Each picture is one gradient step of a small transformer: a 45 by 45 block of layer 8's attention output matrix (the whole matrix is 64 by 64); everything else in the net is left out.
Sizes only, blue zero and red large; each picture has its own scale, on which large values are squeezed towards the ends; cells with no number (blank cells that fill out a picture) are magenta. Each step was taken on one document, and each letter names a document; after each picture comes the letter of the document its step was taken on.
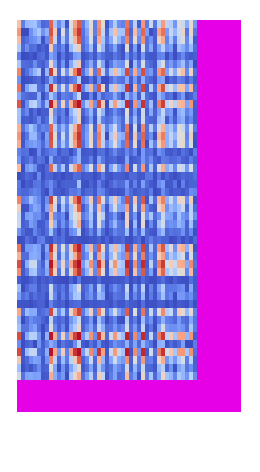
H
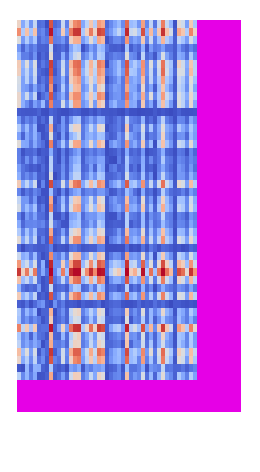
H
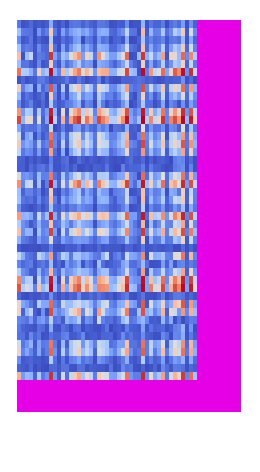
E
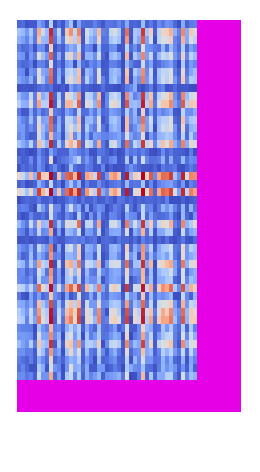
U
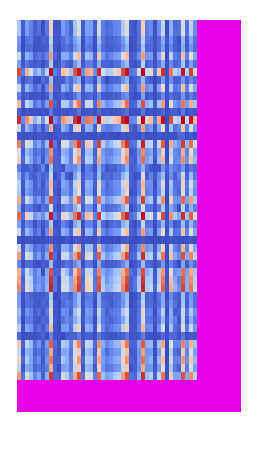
E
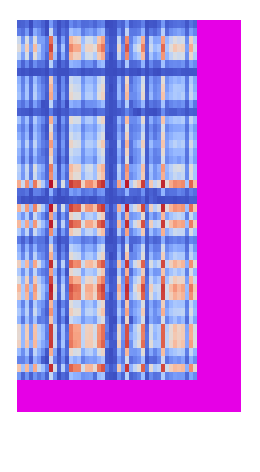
H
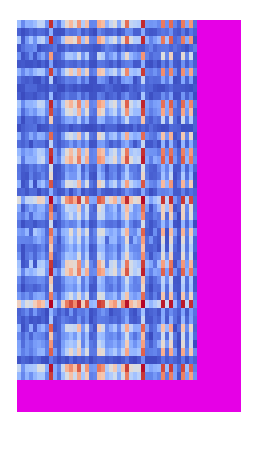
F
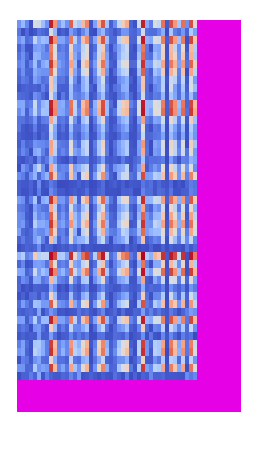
F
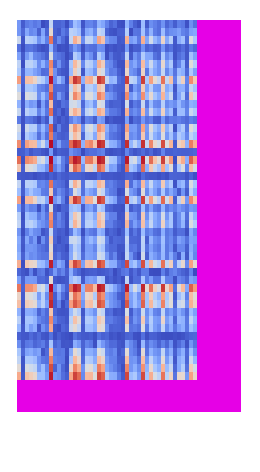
H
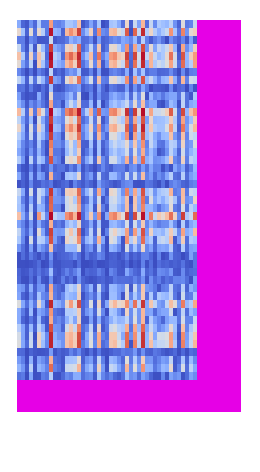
U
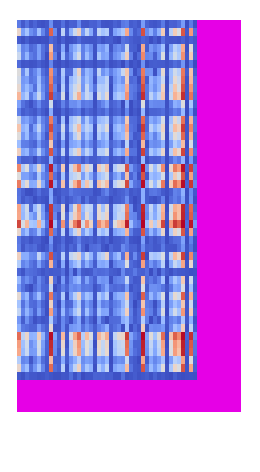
E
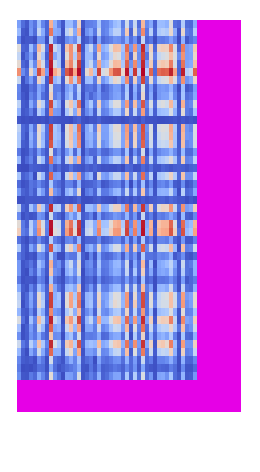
U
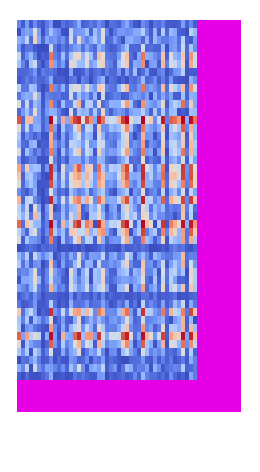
E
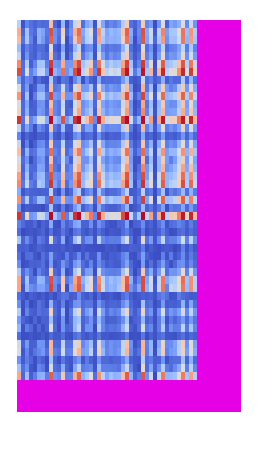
E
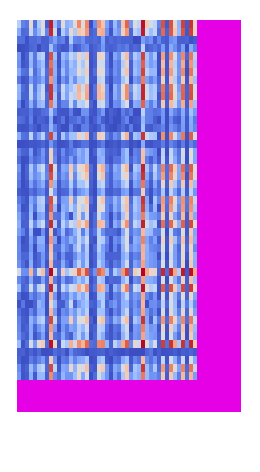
F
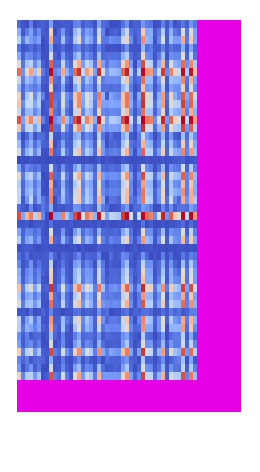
E
